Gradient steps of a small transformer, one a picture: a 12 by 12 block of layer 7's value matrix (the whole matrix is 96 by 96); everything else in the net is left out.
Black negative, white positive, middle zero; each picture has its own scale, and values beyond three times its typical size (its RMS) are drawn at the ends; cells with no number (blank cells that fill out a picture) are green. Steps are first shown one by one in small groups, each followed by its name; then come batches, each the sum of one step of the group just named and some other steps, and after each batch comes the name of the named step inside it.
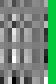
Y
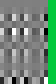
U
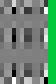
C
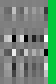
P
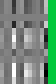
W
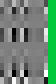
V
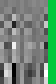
Y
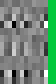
Y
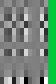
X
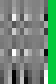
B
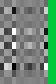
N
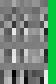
X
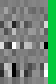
N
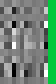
N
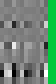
N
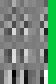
X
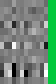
N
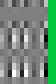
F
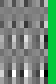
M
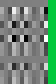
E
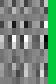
M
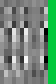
F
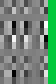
M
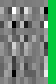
E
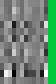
E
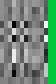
E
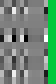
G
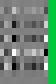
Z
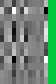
G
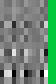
G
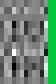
Z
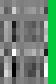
Z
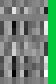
Z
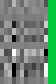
Z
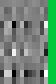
G
